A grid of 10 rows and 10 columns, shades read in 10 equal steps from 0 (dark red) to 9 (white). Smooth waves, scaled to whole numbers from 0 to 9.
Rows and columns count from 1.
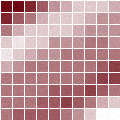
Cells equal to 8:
2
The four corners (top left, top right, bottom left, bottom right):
0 6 4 9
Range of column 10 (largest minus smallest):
7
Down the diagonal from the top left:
0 3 7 7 5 4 4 2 6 9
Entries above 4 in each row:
6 7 9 8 5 2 0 0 2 4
